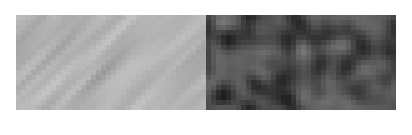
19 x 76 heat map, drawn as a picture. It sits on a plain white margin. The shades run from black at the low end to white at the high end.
It is made of 1 by 2 panels. Panel 1,1: high, slanting up to the right, faint in contrast. Panel 1,2: low, blotchy.
